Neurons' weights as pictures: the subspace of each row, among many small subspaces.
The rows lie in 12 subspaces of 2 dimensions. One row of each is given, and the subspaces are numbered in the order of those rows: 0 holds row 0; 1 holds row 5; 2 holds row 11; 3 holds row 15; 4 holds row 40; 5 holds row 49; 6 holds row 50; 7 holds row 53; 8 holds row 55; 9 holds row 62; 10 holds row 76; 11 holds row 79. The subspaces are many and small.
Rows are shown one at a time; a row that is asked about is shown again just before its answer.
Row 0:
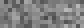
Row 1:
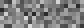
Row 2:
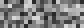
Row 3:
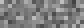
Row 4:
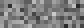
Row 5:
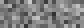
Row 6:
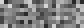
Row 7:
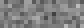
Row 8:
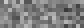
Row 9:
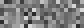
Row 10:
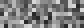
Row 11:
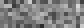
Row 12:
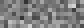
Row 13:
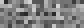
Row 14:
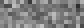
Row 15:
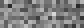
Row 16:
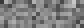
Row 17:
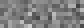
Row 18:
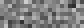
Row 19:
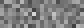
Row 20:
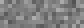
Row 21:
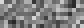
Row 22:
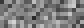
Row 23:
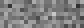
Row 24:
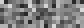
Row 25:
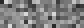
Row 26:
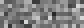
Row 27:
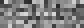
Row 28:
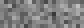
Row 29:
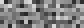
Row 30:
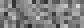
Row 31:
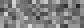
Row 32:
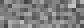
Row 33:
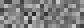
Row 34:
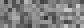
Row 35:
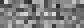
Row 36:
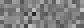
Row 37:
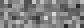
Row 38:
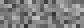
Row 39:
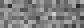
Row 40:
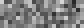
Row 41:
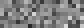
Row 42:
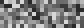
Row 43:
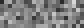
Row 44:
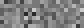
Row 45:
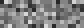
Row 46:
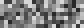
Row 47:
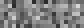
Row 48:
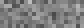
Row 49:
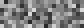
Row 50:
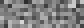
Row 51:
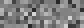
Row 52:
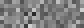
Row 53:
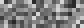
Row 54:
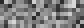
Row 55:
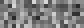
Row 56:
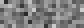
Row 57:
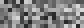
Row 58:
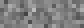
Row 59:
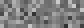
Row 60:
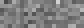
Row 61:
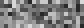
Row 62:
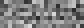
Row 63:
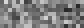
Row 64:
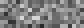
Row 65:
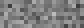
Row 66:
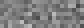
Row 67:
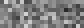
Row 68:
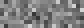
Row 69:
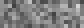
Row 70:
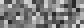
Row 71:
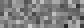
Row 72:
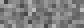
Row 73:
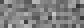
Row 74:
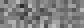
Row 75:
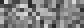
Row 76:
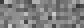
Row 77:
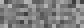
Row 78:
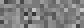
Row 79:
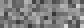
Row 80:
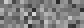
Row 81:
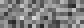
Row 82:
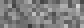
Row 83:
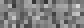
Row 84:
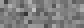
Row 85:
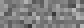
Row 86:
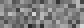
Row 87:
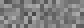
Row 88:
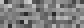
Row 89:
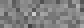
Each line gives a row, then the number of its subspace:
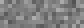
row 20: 4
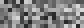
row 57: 0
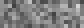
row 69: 1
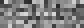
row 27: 9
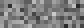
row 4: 3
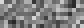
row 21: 7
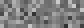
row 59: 3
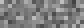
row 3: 4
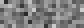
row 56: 5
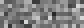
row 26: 10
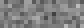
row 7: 11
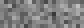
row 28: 1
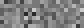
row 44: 0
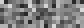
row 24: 6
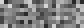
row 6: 6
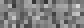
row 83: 8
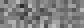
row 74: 7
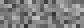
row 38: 1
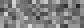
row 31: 8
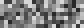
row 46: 4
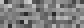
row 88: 5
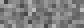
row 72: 5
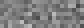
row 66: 5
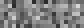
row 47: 8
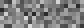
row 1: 8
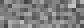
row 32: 6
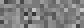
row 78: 0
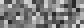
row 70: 4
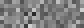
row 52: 1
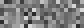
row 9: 0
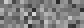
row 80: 11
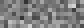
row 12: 6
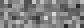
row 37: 11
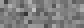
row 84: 9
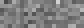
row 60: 3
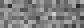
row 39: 3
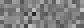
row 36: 1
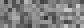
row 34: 0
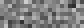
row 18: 6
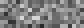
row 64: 4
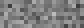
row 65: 3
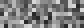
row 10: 10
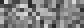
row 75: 7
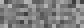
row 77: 6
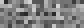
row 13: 9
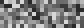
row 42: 2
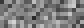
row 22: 7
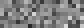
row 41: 11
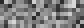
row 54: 7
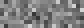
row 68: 10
